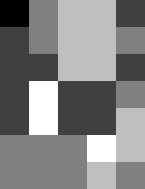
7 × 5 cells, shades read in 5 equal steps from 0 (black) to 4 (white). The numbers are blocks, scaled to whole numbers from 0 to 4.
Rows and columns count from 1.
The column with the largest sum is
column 4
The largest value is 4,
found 3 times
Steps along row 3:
same up same down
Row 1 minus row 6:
-2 0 1 -1 -2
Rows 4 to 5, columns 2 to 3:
4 1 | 4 1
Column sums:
8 17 15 18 14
